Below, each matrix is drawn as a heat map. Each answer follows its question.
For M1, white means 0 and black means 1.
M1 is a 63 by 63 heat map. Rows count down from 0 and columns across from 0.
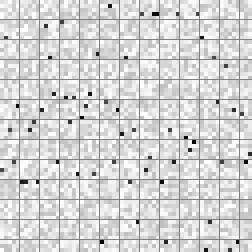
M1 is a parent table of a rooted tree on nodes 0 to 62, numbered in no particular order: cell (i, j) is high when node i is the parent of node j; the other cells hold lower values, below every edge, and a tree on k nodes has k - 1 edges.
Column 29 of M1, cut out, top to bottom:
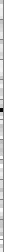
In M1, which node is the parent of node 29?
27
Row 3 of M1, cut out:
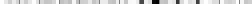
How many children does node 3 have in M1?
5
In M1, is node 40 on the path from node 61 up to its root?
yes
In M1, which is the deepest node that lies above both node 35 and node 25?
40
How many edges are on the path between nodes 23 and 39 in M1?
4
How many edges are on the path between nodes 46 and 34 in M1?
1
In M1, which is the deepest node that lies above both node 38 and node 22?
40
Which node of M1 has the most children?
40
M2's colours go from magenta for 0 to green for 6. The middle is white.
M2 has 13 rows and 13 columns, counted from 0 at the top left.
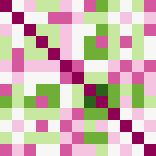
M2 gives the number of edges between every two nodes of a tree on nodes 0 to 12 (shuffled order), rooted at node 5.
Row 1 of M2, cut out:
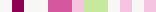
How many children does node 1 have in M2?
1
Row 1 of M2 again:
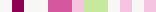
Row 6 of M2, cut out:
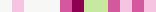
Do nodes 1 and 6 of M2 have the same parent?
yes
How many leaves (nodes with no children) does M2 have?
6
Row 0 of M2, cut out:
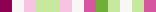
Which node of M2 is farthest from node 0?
8
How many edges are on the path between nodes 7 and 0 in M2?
1
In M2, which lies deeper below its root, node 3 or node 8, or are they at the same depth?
node 8
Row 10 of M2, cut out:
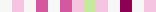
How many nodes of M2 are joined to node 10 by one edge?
2
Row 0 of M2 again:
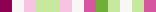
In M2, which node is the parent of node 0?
12
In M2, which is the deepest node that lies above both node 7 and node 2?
12
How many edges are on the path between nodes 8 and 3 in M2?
1
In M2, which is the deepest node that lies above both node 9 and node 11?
6
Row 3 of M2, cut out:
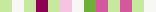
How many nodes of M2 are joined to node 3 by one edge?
2
